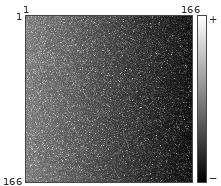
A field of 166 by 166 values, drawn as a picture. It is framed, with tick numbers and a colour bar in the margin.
Slope: up to the left. Grain: fine. Average level on the scale: 30%. Odd rows or columns: none. Stripes: none.
